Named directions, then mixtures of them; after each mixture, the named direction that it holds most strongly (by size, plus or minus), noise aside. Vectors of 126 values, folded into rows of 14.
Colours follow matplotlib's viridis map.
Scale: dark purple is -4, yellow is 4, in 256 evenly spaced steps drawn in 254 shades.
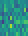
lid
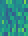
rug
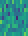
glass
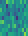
glass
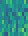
rug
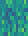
rug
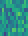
rug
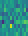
lid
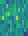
glass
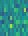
lid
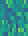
rug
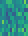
rug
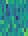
glass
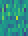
glass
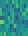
glass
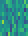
rug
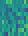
rug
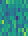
rug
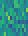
lid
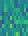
lid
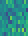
rug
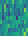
glass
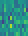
lid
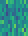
rug
